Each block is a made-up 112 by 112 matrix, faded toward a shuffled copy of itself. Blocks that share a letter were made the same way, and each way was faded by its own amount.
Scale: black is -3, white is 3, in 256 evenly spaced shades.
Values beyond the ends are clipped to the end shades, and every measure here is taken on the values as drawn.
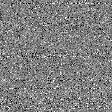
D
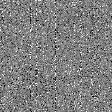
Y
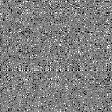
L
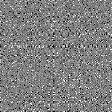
L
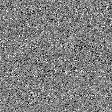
D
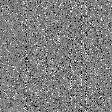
Y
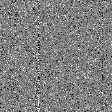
Y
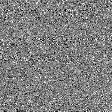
D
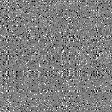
L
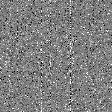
Y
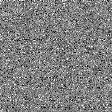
D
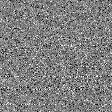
D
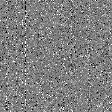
Y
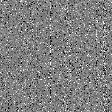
Y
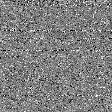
D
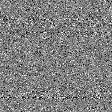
D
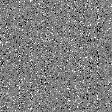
Y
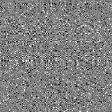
L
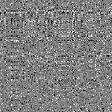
L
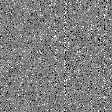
Y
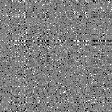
L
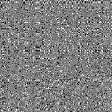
L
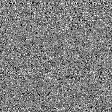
D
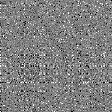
L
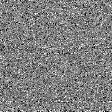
D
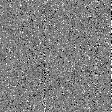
Y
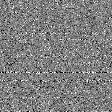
D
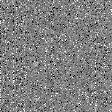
Y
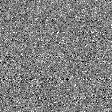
D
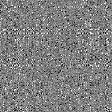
L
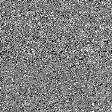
D
